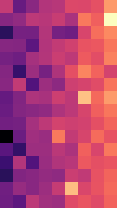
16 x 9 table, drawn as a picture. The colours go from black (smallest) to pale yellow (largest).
Calmest part: bottom right. Slope: up to the right. Ninth with the highest average: top right.
